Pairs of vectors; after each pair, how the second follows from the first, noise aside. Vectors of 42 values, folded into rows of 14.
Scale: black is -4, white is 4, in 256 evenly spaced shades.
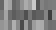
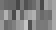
wrapped around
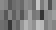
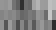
wrapped around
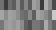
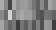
wrapped around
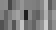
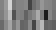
wrapped around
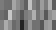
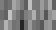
copied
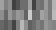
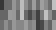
wrapped around
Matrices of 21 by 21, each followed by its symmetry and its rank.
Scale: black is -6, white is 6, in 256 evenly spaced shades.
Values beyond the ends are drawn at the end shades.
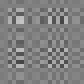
symmetric, rank one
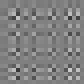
symmetric, rank one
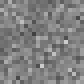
symmetric, full rank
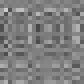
neither, rank two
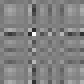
symmetric, rank one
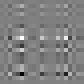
neither, rank one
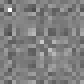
symmetric, rank three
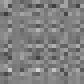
neither, rank two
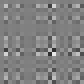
symmetric, rank one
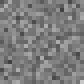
symmetric, full rank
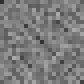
symmetric, full rank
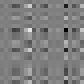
neither, rank one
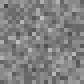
symmetric, full rank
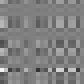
neither, rank one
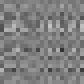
neither, rank two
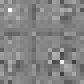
symmetric, rank three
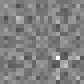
symmetric, rank three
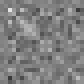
symmetric, rank three
